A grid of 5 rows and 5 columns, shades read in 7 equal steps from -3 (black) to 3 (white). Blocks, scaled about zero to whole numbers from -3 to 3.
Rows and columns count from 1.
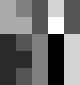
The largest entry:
3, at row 2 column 4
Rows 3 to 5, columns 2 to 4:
-1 0 -3 / -2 0 -3 / -1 0 -3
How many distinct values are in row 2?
3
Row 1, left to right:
1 0 -1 2 -1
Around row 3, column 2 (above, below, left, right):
1 -2 -2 0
